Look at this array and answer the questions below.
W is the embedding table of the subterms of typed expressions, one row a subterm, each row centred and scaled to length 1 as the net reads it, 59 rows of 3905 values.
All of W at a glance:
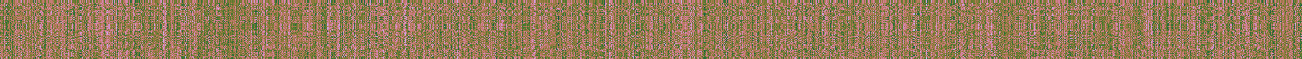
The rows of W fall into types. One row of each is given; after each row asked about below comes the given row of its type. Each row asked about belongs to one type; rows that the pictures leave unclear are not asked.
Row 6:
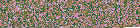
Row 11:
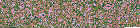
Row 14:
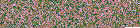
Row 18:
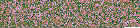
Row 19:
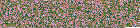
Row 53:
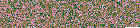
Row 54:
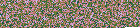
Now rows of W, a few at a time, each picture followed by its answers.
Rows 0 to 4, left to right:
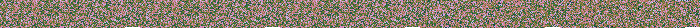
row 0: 54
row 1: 54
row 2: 54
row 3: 19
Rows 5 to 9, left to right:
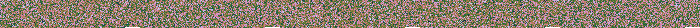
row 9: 14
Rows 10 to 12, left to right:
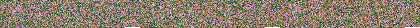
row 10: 18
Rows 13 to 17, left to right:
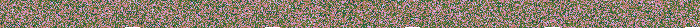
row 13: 14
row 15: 53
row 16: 18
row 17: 19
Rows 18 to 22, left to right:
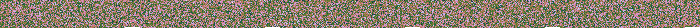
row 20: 6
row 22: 6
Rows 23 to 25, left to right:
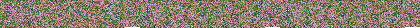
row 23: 18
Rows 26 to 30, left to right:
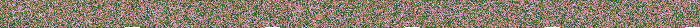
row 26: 11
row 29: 18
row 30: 14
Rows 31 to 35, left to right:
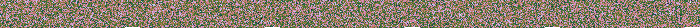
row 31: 54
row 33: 18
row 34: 11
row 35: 6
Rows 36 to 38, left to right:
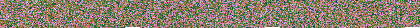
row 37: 54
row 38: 6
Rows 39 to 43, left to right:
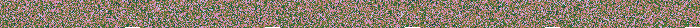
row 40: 6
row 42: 14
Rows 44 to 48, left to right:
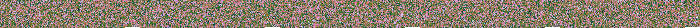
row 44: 18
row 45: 19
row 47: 19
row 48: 6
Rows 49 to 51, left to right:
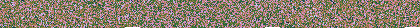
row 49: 11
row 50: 14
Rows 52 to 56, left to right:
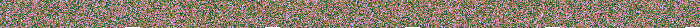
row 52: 54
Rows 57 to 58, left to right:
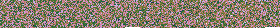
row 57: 14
